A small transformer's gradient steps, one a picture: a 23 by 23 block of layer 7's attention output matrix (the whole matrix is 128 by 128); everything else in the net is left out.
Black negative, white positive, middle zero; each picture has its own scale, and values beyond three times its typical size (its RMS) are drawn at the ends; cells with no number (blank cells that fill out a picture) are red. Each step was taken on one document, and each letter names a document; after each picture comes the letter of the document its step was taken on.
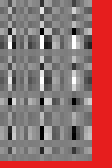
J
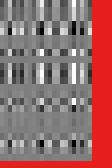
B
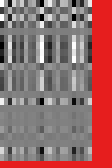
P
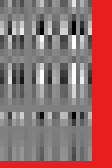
B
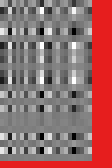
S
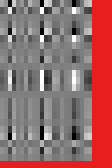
J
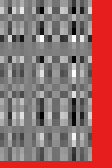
B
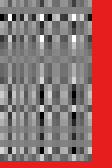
S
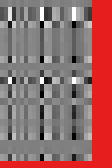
J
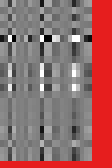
J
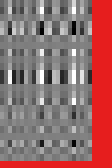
B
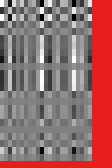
P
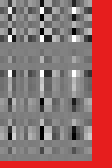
J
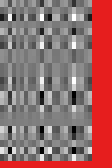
S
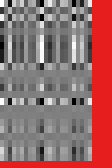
P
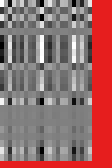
P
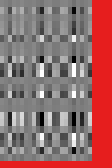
B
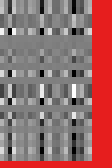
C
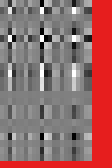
J
